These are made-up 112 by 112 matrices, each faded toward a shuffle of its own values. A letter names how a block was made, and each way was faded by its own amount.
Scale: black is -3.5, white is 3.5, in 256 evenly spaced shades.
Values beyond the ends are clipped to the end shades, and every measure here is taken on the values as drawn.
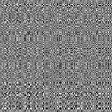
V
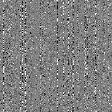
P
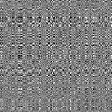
V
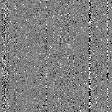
P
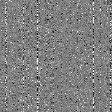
P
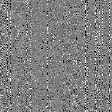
P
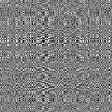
V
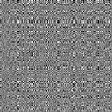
V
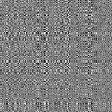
V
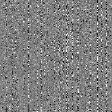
P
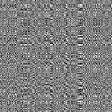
V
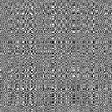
V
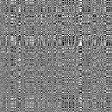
V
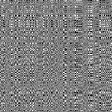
V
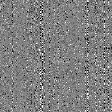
P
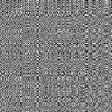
V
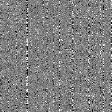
P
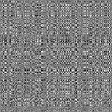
V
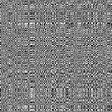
V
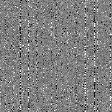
P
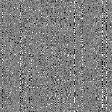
P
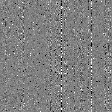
P
